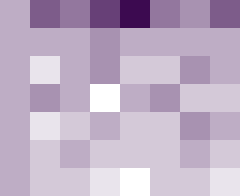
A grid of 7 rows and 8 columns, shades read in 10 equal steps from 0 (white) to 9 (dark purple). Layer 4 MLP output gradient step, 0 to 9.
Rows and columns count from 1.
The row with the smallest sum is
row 7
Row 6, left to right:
3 2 3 2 2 2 3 2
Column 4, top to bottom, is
7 4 4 0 3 2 1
